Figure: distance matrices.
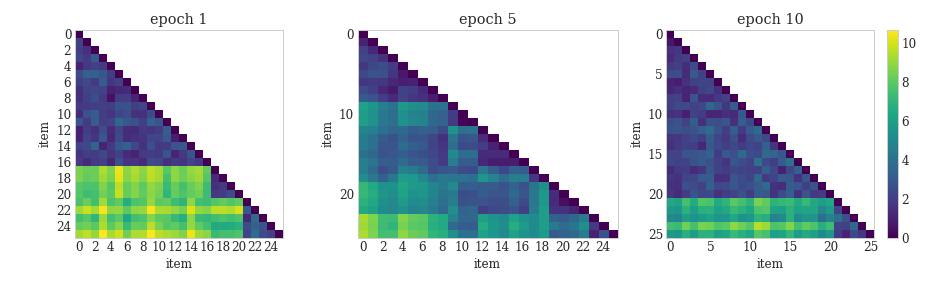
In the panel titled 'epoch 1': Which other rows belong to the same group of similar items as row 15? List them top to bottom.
0, 1, 2, 3, 4, 5, 6, 7, 8, 9, 10, 11, 12, 13, 14, 16
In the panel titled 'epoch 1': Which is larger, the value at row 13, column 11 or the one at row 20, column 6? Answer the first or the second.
the second
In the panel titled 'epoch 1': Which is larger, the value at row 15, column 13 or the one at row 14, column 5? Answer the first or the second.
the second
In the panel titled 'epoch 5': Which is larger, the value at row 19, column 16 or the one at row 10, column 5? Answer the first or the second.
the second
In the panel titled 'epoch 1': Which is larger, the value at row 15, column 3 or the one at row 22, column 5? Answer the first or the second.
the second
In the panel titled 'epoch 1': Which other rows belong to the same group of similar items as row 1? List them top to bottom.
0, 2, 3, 4, 5, 6, 7, 8, 9, 10, 11, 12, 13, 14, 15, 16
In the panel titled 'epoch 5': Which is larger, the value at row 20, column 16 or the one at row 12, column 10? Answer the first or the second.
the second
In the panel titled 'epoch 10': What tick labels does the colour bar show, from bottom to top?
0, 2, 4, 6, 8, 10
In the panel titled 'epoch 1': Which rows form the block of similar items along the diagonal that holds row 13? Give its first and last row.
0 to 16
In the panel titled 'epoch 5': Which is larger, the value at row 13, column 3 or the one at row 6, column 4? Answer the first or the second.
the first
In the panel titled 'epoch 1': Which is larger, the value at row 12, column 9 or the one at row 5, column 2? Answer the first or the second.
the second
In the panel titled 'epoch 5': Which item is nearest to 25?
23
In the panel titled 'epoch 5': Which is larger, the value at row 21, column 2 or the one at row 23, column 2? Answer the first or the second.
the second
